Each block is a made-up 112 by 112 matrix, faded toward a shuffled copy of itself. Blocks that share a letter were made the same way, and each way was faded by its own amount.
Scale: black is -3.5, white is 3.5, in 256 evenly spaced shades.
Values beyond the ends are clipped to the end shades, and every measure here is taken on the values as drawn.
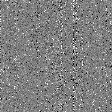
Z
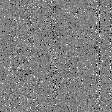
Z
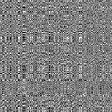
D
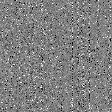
Z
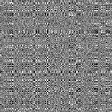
D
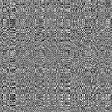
D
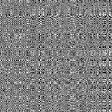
D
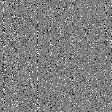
Z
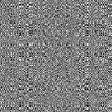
D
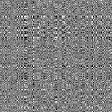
D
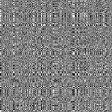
D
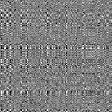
D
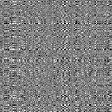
D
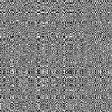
D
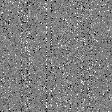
Z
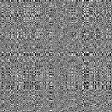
D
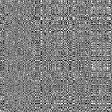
D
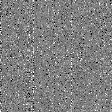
Z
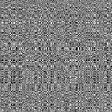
D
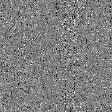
Z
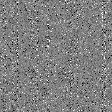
Z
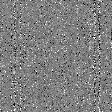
Z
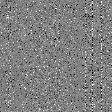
Z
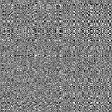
D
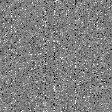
Z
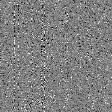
Z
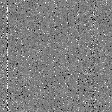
Z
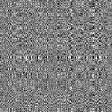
D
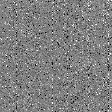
Z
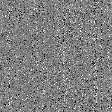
Z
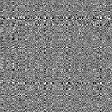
D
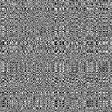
D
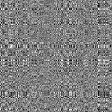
D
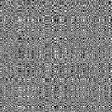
D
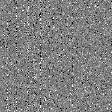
Z
